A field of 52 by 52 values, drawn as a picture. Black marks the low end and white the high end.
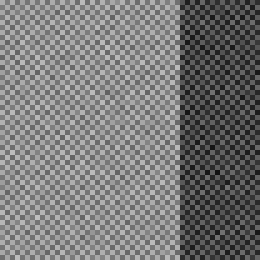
Mirror symmetry: none. Average level on the scale: 50%. Seam: vertical, 70% of the way across, the left part higher.
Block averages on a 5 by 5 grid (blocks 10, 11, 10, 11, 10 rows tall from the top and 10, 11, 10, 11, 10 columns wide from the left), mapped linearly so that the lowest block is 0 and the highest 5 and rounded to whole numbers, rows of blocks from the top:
5 5 5 2 0
5 5 5 2 0
5 5 5 2 0
5 5 5 2 0
5 5 5 2 0
